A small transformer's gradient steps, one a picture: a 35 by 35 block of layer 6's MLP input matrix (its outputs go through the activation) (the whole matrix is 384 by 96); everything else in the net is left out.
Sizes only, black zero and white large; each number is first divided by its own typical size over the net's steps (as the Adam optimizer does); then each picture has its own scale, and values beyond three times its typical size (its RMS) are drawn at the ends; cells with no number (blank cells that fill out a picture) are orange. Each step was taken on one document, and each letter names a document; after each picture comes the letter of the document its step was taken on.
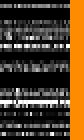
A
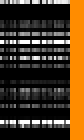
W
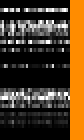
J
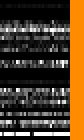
A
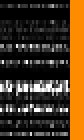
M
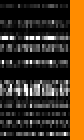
M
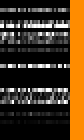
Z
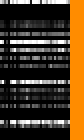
W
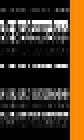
J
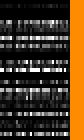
M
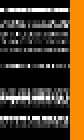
J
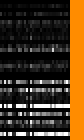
M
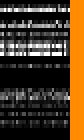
J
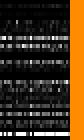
M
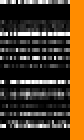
W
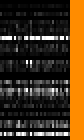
M
